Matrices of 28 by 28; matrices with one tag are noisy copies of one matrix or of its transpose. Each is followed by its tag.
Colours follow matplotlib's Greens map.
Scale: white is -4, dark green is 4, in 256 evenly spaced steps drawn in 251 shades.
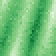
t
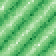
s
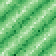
s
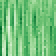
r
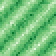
s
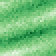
t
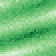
t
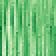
r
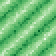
s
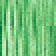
r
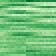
r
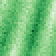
t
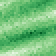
t
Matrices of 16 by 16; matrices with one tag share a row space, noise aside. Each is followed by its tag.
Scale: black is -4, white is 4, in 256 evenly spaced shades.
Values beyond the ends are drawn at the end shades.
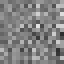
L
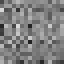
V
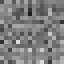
V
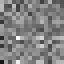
V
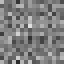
V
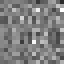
L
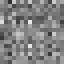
V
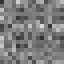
V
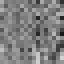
L
